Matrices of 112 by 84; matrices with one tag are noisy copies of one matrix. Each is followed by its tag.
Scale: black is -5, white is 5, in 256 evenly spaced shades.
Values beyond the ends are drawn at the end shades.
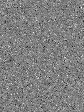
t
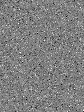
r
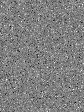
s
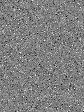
r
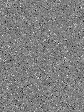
t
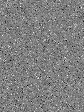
t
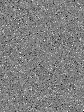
r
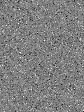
r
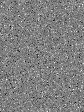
s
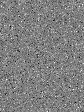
s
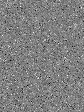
t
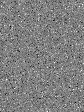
s
